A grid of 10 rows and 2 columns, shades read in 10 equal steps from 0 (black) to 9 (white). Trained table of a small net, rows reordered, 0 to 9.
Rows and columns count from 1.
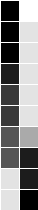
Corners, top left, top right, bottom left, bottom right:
0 9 8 0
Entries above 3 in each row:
1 1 1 1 1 1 1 0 1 1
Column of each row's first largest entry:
2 2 2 2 2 2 2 1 1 1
